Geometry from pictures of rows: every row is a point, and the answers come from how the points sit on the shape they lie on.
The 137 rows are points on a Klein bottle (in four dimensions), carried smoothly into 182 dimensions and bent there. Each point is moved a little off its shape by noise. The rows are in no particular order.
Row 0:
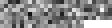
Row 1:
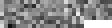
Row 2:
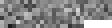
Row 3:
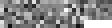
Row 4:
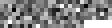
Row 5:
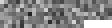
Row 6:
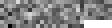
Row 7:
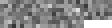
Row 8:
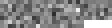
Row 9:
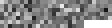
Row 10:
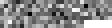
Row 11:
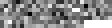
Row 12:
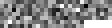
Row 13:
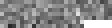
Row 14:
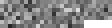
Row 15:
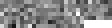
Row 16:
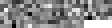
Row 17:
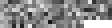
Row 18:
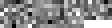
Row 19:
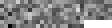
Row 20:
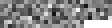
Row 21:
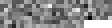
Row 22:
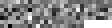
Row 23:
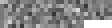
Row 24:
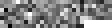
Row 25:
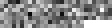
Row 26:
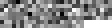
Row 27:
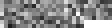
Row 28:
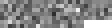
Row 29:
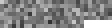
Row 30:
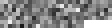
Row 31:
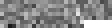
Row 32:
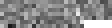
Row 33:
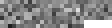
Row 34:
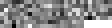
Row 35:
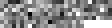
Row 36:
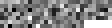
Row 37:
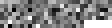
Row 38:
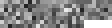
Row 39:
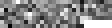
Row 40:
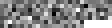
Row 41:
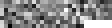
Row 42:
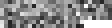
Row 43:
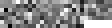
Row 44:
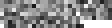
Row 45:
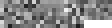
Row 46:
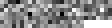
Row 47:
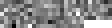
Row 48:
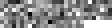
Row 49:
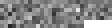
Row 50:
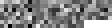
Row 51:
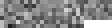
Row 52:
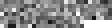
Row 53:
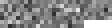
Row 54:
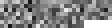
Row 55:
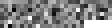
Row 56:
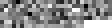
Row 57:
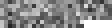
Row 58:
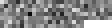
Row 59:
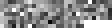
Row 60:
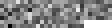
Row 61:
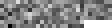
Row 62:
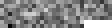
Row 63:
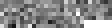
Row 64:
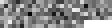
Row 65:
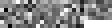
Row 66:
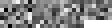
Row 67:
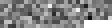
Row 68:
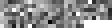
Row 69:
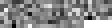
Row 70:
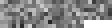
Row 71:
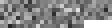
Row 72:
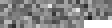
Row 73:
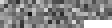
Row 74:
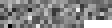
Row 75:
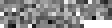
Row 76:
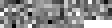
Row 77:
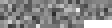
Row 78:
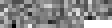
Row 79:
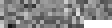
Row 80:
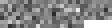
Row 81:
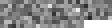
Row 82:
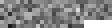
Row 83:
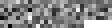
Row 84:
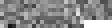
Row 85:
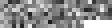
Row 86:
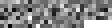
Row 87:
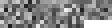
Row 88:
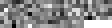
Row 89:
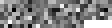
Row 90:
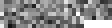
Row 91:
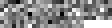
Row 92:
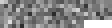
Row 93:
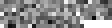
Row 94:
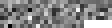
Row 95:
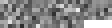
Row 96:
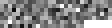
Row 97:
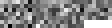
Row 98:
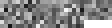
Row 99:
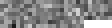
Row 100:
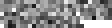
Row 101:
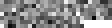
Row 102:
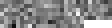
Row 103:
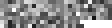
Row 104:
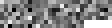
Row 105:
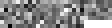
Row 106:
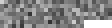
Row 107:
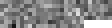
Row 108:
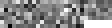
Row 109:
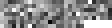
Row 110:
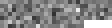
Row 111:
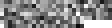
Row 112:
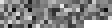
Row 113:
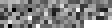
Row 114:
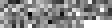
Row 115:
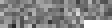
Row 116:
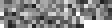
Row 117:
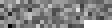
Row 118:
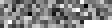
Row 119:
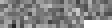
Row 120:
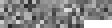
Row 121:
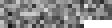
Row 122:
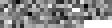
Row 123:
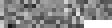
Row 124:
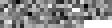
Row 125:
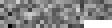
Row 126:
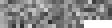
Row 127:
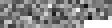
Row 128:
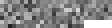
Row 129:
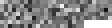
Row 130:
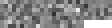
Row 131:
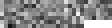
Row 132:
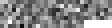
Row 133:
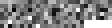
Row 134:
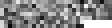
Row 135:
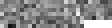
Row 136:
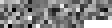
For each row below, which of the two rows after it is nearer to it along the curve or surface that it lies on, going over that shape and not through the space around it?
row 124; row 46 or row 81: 46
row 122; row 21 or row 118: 118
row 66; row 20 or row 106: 20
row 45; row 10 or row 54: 54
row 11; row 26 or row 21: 26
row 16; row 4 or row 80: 80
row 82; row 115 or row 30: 30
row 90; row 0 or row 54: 54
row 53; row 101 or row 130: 130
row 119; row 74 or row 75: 75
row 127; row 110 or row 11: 110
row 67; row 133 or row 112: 133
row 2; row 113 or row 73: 113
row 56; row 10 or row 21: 10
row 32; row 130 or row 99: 99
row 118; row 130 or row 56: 56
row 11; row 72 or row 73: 73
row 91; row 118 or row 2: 118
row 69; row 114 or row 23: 23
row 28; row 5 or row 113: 5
